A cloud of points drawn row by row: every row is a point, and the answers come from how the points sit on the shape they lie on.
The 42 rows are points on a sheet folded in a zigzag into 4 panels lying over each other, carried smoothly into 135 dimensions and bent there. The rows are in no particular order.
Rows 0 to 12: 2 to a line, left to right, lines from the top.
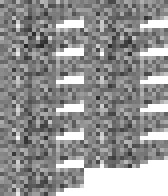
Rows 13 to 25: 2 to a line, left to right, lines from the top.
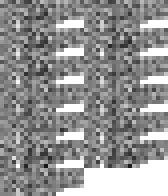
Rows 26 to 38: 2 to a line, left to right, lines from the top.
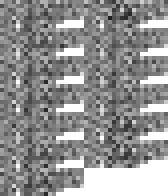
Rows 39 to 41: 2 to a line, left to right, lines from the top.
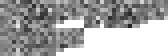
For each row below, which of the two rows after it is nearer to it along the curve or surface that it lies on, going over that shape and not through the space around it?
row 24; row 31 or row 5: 31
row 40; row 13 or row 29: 13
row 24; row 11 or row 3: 11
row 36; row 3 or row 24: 24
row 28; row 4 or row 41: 41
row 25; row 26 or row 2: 26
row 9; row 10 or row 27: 10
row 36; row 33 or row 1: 1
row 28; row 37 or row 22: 37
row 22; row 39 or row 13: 39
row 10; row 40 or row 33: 33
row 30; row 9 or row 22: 22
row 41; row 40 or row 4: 4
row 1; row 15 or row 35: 35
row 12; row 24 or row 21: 24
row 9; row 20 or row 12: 20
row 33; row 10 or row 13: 10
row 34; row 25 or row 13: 25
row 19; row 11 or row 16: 11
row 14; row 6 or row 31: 31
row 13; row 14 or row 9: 14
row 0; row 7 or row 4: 4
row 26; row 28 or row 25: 25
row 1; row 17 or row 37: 37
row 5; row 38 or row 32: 38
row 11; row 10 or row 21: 10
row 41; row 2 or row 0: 0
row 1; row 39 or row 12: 39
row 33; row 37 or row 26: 26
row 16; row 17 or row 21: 17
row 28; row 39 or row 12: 39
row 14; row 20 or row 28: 20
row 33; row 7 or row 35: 7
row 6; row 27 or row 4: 4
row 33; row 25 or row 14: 25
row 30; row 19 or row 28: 28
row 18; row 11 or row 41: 11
